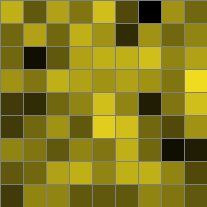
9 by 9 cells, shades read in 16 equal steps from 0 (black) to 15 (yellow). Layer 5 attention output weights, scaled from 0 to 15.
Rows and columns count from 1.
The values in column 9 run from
2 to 15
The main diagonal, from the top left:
12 11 6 11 13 13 7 9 6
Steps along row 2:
up down up down down up down up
